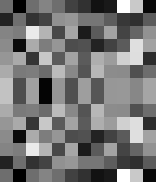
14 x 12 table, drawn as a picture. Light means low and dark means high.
The middle right is the smoothest part. It is mirror symmetric from top to bottom. No overall slope runs across the table.
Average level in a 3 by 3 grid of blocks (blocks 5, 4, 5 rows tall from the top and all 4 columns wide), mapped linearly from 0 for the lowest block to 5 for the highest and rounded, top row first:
3 5 2 / 2 0 0 / 3 5 2
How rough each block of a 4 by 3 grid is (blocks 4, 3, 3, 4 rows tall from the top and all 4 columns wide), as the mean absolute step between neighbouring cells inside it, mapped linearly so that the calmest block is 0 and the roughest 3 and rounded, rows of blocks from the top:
3 1 3
2 1 0
2 1 0
3 1 3
